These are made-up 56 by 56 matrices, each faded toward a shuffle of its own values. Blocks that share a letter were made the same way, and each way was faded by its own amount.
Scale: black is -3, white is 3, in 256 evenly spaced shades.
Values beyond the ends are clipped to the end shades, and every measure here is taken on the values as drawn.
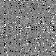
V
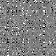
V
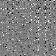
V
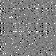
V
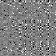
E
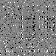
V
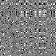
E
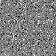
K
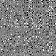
K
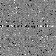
V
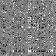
V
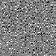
K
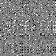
V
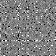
V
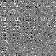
V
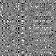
E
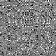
K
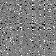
V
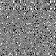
K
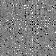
V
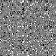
K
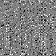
K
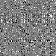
K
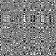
E
